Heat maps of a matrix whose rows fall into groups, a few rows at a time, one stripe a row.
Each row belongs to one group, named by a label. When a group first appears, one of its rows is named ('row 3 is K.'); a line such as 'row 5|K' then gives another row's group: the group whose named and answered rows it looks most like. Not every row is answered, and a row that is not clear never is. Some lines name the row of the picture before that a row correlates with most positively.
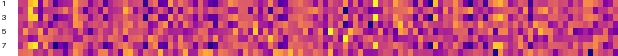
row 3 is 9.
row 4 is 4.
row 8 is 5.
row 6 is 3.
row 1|9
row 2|4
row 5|5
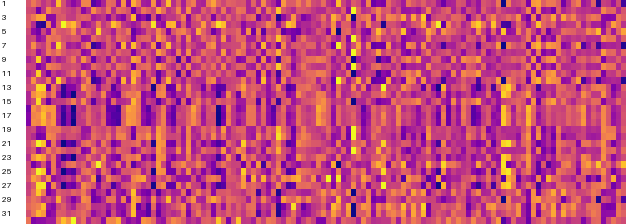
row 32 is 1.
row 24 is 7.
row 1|5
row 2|3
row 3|4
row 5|7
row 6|3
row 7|5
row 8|3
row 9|4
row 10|3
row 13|9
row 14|9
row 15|4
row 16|9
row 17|9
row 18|9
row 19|3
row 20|3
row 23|9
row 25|9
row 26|5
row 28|4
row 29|5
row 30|4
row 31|4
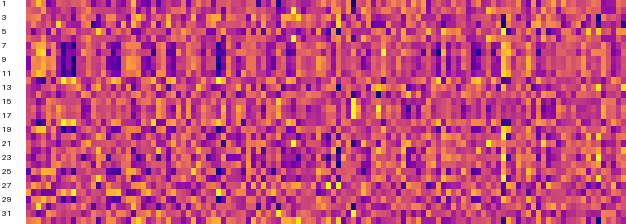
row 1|4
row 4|5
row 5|7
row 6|4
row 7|9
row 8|9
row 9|9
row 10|9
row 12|1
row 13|7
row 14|4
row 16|3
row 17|3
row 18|1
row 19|9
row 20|7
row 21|4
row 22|7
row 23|7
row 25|9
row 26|7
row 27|5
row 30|4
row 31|3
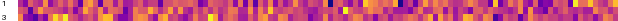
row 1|7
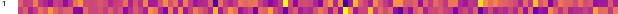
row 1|4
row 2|3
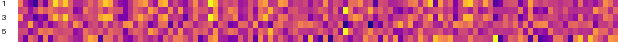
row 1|1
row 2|3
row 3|1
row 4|4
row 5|3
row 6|7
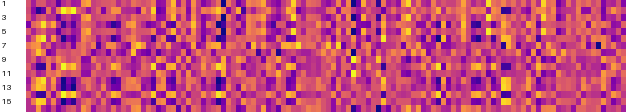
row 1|4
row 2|1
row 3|4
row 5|4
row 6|9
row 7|5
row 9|3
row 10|1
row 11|3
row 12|9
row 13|9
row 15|9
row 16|4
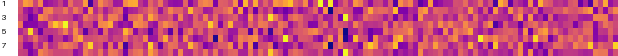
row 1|5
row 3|3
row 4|1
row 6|4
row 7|7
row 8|3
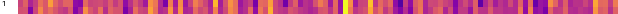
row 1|3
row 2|3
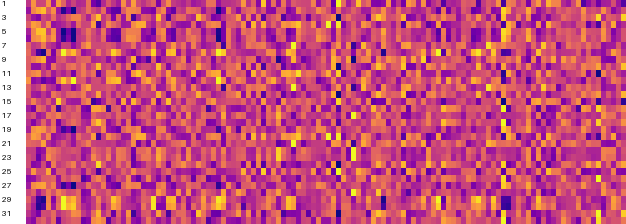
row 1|5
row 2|9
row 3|7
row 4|5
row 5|9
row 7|4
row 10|7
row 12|1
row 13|4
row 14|7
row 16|7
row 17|3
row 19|9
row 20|5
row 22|3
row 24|7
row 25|5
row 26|7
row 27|9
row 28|3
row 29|1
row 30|1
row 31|7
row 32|7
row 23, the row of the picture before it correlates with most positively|2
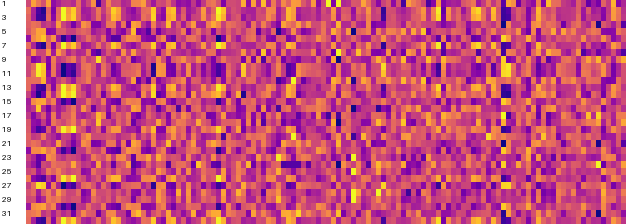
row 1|5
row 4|5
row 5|4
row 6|9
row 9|7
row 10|9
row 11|9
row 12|4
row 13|1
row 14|1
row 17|7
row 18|7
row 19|1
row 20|4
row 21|5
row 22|9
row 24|7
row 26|1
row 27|9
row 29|3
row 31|5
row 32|1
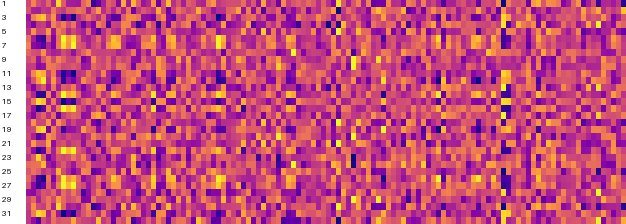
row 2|7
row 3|9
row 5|5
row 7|1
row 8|4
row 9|3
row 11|9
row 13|7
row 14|1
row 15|9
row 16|1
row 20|3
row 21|5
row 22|1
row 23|4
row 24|4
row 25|5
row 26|1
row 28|7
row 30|5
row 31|9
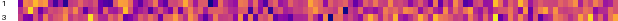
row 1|9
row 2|4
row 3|7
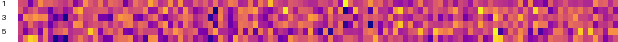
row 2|4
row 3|9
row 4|4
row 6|9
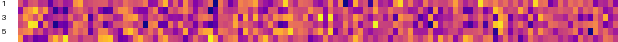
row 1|4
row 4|9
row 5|5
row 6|1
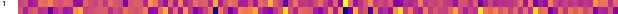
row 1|3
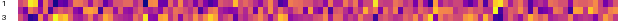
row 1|9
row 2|7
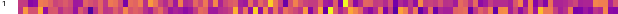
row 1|3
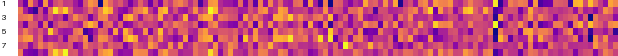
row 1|7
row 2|1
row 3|5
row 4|7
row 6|5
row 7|3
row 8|1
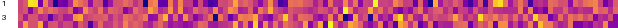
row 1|9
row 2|3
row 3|4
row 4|5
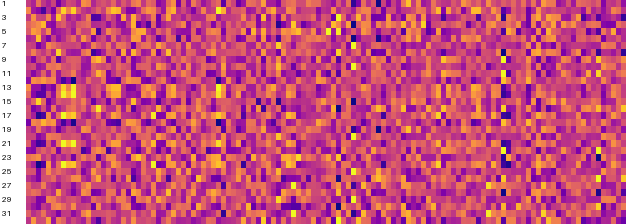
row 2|1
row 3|5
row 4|4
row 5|5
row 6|4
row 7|3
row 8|5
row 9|7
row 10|3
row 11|7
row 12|9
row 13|1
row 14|1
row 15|4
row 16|7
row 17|1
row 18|9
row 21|1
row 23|5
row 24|1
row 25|3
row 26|7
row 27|4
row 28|5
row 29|3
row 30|7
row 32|5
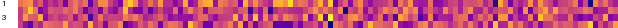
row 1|5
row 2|4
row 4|7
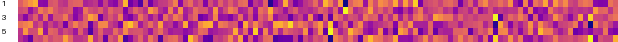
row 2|3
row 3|7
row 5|5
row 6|7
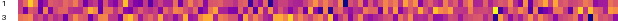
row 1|4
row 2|7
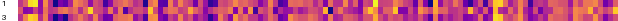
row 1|9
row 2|7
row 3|9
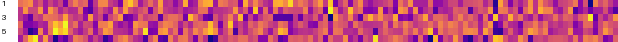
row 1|5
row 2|5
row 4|1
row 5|1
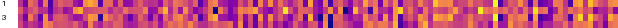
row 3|7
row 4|7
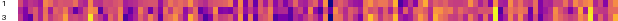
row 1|7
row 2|7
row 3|7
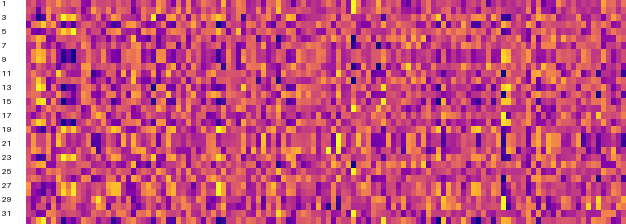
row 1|3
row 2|3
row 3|1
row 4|9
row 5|1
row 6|4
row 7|4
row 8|9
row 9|9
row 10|4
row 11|5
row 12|4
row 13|9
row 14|5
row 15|9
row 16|3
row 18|9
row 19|1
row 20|5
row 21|5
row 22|5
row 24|4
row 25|3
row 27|1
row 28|1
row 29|7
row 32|9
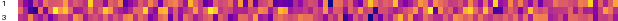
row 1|7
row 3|4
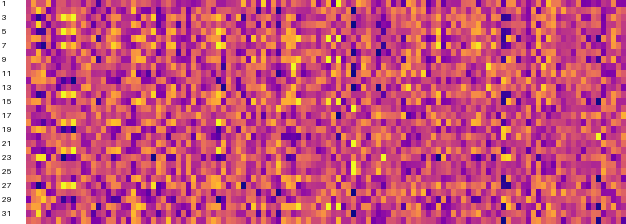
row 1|5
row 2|4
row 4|4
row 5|1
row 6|5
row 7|1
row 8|4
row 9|5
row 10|4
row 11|4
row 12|9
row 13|4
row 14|1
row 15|5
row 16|3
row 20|7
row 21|3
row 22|1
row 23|9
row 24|3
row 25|3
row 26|5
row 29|9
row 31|4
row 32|5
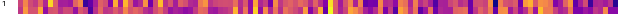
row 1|5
